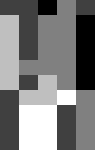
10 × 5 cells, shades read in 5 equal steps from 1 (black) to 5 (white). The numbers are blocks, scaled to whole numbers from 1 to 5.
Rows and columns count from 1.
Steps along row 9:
up same down up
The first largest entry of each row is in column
4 1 1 1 1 1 4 2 2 2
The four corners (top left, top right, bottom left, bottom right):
2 2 2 3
